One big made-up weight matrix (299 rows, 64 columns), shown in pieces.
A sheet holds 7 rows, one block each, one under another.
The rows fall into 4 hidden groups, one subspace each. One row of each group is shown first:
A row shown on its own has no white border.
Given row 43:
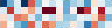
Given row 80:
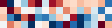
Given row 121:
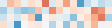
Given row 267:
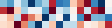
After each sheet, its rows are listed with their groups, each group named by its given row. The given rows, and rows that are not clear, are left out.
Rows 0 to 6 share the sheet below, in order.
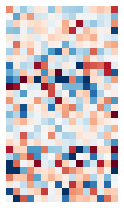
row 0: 121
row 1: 267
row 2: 43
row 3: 80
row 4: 80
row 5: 121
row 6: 43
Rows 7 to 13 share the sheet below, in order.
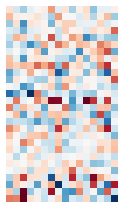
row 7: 80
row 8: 121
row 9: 267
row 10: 43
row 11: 267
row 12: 121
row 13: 80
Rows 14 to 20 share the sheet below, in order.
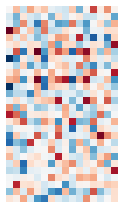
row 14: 43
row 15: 43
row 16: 43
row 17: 43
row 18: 121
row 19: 80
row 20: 267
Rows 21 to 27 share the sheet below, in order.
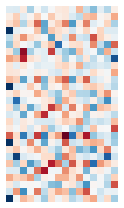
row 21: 43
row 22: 80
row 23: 43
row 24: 267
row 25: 43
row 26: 267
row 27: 43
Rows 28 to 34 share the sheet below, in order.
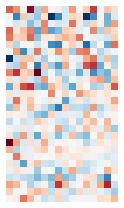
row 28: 43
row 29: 43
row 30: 121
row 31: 267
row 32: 43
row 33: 80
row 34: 267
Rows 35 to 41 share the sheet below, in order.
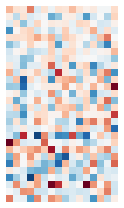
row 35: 43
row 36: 267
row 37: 80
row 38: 80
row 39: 43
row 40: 267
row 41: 43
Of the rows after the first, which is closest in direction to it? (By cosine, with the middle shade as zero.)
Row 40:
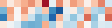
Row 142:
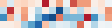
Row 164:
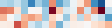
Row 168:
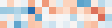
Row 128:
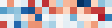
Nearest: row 142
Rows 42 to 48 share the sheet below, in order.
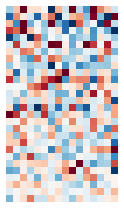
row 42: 80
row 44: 267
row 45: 43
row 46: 80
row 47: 121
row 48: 121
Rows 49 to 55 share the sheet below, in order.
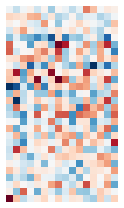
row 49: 121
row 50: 267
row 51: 43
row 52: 80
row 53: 80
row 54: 121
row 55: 43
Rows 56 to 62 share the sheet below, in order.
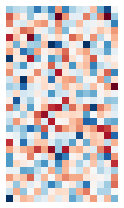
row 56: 267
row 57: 43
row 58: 80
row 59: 267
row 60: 121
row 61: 267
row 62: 43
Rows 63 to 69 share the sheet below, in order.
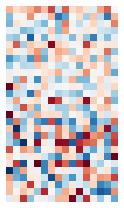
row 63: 267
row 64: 43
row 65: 43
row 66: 43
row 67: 80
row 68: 43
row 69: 121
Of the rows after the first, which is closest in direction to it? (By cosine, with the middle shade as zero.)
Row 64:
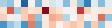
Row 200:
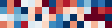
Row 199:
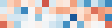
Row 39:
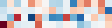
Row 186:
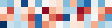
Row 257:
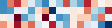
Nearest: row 186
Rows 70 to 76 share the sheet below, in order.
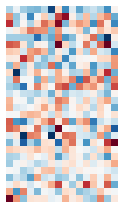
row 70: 267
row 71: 267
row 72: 80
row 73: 267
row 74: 80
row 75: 267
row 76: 43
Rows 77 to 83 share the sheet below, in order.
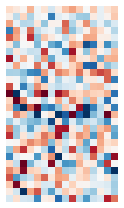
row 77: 43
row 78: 43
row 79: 121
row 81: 267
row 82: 80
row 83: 80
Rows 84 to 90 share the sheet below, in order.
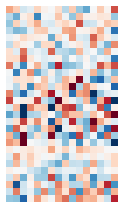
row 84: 121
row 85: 80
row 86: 121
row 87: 80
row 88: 80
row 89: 267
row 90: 80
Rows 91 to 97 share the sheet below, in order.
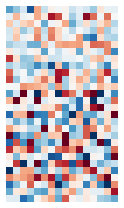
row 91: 43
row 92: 121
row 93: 267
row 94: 121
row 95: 43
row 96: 43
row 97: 267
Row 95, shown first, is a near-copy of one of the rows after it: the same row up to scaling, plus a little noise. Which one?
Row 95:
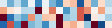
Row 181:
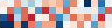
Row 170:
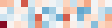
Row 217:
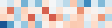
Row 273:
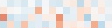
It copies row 273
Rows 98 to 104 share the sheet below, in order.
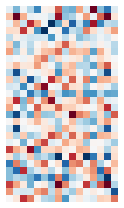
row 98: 267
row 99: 267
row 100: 267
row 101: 43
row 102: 267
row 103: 43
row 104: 267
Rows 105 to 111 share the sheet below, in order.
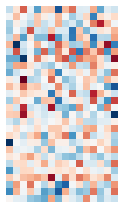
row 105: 121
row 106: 80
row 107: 80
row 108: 80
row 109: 43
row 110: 121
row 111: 267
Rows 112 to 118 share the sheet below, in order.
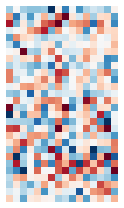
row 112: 267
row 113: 80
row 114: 267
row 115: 43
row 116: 267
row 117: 80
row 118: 121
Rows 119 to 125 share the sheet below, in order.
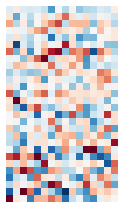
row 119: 267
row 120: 267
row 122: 80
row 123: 80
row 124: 121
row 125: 43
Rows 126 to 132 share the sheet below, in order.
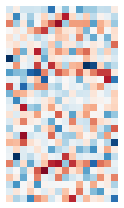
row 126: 267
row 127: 43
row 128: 121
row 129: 80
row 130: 80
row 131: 267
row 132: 121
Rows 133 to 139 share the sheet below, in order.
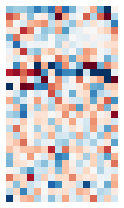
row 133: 267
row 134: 80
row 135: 121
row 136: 80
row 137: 80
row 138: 267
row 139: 43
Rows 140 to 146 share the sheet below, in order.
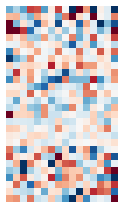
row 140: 121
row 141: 121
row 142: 267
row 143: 43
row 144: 267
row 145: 80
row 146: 121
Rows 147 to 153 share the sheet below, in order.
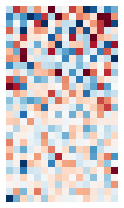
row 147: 121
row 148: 80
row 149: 43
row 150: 121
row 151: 43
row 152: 80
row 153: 43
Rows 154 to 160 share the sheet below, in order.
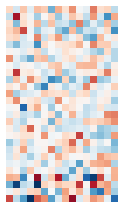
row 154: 80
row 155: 121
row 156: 267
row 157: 80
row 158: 121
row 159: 121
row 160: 121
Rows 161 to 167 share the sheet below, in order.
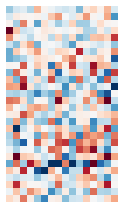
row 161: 43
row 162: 121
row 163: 80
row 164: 267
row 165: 80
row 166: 267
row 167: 267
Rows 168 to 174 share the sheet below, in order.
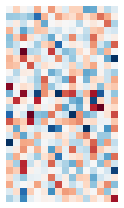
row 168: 121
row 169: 80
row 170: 43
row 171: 121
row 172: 43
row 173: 80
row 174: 80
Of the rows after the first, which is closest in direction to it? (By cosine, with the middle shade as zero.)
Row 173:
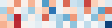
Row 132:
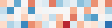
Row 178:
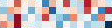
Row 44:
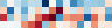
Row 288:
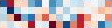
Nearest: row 178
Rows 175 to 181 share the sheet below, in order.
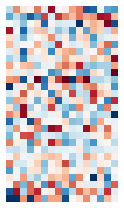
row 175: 121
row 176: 80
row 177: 43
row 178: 80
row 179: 43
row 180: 43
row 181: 43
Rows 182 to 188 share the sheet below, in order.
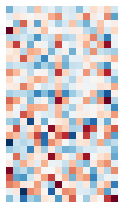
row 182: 43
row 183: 267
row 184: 267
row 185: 267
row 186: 43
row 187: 43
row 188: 80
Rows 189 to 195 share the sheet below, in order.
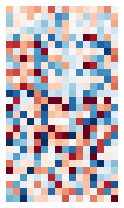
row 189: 267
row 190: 121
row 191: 121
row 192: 43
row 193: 43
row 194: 121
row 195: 80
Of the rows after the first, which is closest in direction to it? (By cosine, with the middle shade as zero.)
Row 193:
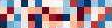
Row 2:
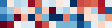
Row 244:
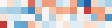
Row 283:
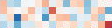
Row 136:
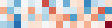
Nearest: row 244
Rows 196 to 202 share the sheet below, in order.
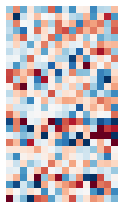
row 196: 80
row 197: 121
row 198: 121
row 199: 121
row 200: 121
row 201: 267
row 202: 121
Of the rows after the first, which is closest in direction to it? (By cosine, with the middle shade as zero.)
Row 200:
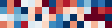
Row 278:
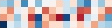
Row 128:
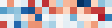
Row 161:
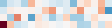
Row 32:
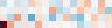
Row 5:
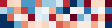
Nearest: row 128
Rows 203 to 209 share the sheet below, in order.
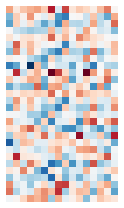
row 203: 267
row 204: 267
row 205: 43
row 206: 267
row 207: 121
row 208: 267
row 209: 267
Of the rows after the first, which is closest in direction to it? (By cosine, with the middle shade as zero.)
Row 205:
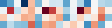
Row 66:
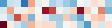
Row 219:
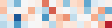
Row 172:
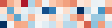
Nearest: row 66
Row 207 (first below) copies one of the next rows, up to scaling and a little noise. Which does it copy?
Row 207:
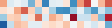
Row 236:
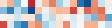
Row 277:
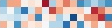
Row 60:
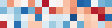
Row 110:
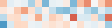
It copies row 110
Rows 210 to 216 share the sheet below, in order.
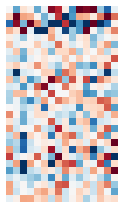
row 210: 267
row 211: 80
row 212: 267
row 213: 121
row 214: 80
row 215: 80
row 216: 267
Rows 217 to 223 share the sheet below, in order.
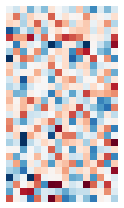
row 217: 43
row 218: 43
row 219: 80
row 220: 121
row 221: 80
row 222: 80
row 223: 43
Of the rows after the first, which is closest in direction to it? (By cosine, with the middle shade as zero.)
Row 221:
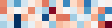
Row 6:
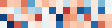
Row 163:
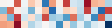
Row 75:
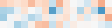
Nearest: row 6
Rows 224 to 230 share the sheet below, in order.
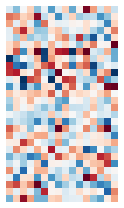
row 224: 121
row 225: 43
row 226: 80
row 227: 267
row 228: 267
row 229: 121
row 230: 121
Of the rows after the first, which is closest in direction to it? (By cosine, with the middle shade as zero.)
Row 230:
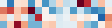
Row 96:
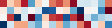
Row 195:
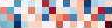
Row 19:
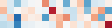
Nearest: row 96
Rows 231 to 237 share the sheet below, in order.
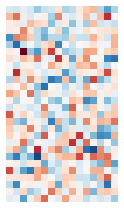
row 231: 267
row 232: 80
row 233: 267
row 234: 43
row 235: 121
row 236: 121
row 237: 267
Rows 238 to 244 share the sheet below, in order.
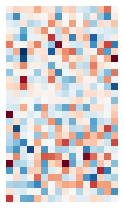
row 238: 267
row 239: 80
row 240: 80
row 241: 43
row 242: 80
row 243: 43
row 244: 121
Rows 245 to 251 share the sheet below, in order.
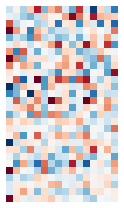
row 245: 121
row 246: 43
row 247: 43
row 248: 43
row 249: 43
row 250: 43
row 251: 43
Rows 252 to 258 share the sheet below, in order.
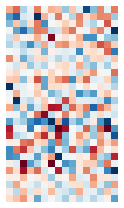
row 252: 121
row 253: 121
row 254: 43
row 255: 267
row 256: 267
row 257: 80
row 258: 80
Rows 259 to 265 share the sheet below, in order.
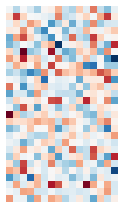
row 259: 267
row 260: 80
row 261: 121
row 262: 43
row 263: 267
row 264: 80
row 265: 43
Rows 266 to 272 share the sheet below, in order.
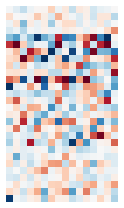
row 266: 80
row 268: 43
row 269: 267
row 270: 121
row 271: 267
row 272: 43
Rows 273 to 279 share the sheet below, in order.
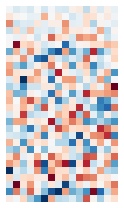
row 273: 43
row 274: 267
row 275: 80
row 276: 121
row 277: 121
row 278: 43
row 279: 267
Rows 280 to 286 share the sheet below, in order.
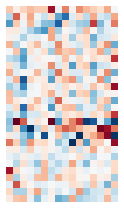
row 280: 267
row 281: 80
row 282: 80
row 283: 80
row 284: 121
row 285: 43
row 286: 80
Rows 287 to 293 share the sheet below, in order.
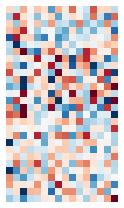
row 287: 80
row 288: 80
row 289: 80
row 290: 80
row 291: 43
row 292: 43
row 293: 80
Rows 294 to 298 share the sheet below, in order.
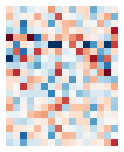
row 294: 80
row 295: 43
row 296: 267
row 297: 267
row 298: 80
